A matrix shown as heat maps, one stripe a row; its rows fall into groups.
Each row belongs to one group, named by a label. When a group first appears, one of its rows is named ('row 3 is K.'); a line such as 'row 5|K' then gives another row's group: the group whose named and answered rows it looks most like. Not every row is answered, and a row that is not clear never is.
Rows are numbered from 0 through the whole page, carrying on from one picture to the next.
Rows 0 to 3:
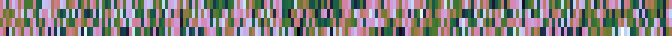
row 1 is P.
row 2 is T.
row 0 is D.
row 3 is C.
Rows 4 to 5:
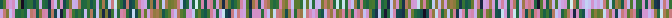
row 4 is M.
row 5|C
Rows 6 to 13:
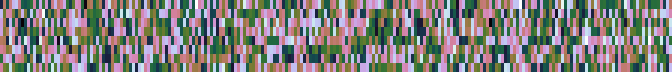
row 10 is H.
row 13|C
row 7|P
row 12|D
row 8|C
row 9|C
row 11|D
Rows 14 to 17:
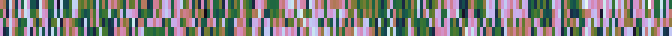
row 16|C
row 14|H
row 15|H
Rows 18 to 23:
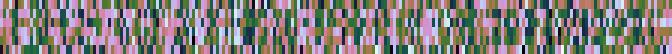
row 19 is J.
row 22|J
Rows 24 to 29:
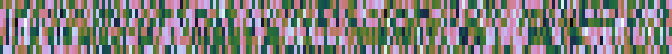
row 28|H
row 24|T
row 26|T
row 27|H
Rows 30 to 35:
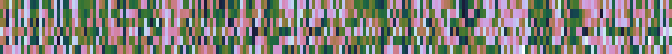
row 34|H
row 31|H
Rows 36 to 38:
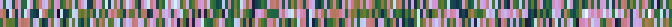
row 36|P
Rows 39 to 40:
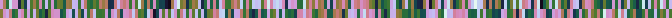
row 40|J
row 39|C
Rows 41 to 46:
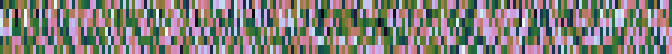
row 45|H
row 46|T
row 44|P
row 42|T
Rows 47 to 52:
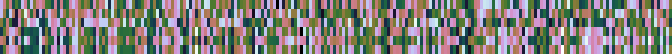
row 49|J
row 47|P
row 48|T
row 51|H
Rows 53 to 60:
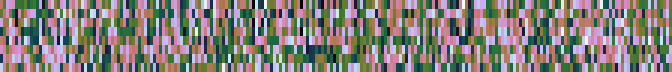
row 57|H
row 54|J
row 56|M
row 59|D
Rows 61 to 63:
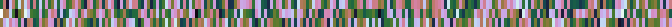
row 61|T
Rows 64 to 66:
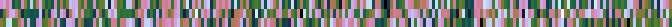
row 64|P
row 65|M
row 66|P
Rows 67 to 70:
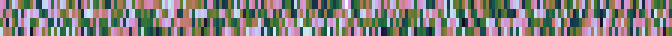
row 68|J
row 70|C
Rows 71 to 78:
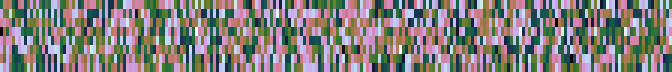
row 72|C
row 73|P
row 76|J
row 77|C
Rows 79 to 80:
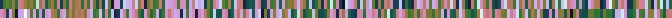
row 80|T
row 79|J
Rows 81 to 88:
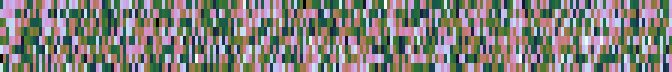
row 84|D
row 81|D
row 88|C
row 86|C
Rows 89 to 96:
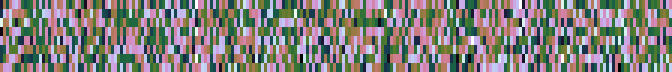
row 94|J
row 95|M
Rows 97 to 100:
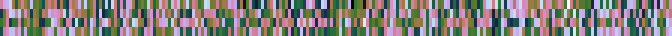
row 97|P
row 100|D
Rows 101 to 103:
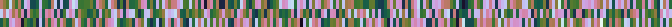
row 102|P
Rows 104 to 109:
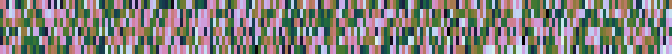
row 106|T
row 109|P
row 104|C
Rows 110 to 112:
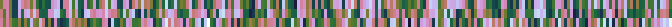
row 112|P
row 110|J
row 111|J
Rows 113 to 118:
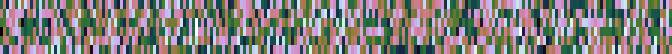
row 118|C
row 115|M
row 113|T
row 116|T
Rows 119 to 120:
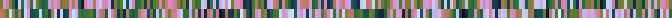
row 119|J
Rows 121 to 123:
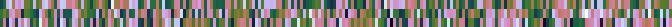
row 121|D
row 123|H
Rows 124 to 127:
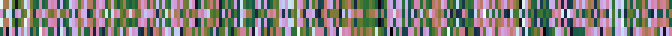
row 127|H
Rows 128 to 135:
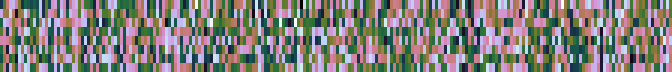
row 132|P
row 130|D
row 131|H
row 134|J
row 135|H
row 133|T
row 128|M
